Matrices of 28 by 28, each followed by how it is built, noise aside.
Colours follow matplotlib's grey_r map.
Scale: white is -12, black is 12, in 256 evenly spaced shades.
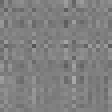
low rank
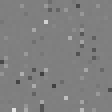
sparse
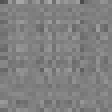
low rank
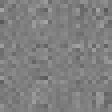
low rank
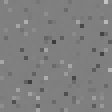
sparse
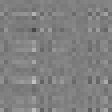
low rank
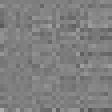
low rank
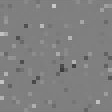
sparse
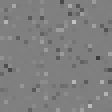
sparse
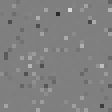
sparse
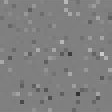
sparse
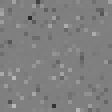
sparse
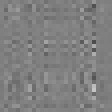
low rank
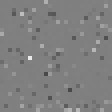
sparse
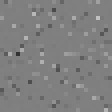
sparse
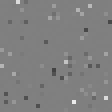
sparse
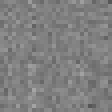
low rank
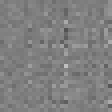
low rank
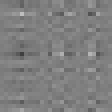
low rank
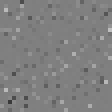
sparse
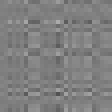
low rank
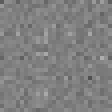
low rank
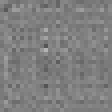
low rank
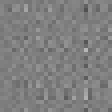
low rank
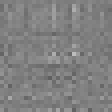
low rank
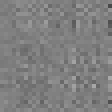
low rank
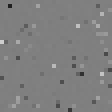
sparse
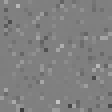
sparse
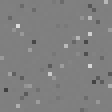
sparse
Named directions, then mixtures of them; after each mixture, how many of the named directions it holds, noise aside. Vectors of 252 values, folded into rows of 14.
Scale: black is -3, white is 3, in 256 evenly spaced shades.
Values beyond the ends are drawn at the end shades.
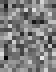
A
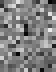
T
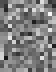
two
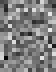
two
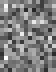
one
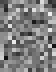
two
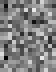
one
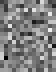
two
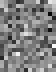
two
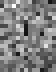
two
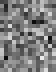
one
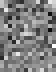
two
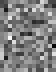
two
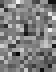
one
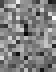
one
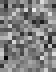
one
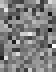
two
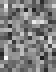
one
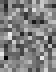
one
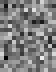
one
